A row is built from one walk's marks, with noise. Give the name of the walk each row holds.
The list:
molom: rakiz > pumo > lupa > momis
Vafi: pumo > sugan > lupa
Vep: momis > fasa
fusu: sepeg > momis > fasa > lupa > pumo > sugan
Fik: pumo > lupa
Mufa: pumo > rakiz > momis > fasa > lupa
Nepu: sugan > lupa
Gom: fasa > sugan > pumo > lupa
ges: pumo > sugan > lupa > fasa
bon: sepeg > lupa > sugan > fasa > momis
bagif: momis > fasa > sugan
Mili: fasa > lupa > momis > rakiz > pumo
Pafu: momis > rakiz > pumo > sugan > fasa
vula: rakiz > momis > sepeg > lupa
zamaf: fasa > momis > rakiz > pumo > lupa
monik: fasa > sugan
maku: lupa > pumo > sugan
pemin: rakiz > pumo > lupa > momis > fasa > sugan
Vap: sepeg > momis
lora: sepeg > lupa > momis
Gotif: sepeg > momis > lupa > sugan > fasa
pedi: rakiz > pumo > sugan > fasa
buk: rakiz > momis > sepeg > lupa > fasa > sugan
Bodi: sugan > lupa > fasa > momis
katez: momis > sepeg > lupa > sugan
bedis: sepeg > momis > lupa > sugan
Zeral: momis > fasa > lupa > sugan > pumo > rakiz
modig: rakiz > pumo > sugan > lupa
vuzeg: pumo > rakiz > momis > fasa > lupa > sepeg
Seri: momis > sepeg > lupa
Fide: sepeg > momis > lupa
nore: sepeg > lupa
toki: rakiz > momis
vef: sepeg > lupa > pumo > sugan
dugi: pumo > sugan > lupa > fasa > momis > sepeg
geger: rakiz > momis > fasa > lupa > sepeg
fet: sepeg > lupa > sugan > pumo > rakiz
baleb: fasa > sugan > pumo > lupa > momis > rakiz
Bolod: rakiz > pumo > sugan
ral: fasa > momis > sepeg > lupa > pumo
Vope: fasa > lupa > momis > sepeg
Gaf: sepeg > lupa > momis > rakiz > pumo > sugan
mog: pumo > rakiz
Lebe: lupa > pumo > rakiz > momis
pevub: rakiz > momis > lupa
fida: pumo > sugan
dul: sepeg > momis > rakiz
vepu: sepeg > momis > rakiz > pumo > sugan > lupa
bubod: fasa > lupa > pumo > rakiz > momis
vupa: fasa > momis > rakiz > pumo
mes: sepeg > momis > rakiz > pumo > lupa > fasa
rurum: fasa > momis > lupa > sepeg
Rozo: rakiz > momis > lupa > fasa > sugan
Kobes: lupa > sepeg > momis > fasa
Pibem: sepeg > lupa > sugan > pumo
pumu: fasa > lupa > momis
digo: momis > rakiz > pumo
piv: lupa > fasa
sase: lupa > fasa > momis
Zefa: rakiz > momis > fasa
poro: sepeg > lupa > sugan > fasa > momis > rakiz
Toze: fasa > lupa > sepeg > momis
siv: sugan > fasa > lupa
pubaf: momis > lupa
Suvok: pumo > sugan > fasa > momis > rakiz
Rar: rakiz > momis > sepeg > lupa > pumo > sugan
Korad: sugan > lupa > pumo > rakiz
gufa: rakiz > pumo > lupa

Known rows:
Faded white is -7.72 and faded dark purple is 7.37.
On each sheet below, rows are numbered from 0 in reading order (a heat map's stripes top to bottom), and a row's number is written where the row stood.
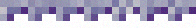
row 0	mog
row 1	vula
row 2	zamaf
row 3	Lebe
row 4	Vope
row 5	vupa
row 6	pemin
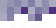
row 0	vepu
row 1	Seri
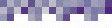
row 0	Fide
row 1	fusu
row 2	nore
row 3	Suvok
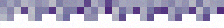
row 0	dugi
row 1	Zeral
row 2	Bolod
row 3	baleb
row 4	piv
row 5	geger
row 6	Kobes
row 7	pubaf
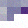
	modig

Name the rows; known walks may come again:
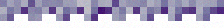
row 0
Seri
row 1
Rar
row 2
gufa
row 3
vuzeg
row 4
maku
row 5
bagif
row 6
geger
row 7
bon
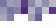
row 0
Suvok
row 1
bedis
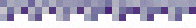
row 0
pumu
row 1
Fide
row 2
ges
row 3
pedi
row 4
Mufa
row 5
zamaf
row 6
Nepu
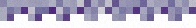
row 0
Vep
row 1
mog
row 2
molom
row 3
fusu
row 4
vef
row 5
Fik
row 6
ral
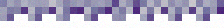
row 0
Kobes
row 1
Korad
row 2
fet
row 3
nore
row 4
baleb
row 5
Vope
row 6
mes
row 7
Rozo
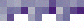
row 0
Zefa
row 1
Pafu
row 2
Gaf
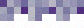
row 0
Gom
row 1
Zeral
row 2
Vafi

